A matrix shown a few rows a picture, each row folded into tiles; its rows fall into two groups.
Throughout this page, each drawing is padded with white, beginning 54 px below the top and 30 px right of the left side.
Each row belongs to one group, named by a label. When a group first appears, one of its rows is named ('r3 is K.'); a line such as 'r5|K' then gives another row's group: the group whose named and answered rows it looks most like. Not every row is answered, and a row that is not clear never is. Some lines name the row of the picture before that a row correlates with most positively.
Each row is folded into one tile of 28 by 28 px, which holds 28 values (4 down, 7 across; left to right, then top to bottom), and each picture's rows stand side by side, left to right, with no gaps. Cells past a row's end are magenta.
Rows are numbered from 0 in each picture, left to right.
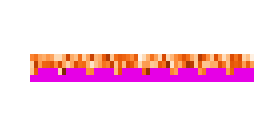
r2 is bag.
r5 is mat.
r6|bag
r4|bag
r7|mat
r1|bag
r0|mat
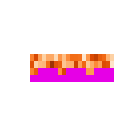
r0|bag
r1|bag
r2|mat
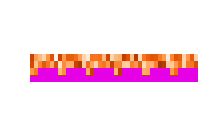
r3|bag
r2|bag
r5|bag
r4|mat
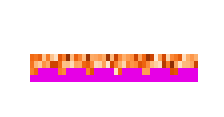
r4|bag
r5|bag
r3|bag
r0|bag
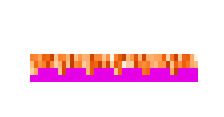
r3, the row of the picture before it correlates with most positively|4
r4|bag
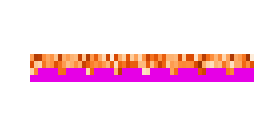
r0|bag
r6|bag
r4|mat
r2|bag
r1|bag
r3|mat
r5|bag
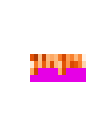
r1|mat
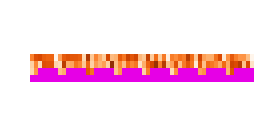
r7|mat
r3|mat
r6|bag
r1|mat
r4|mat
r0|mat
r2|bag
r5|mat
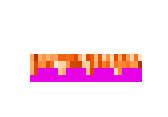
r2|mat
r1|mat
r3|bag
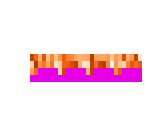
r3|bag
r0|mat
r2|mat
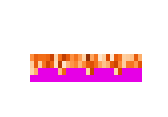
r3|bag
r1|bag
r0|mat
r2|bag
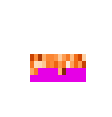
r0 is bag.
